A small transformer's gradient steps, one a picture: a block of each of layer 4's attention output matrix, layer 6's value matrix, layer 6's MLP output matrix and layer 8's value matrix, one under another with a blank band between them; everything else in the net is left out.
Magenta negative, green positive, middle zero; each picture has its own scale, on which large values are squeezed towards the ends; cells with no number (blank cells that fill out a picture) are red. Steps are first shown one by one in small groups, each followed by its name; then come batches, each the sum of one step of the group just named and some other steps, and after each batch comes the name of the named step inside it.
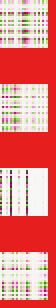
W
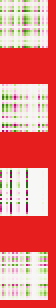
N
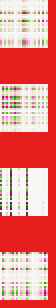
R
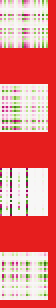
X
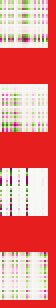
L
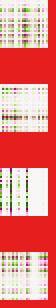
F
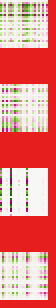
L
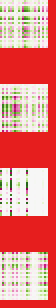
N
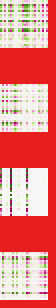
F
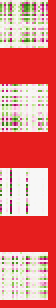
N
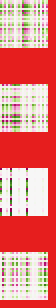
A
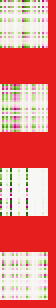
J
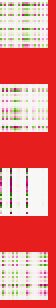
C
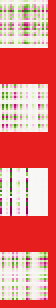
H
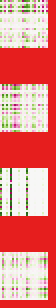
J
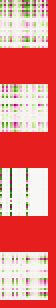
J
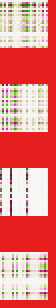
A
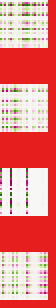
C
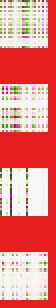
J
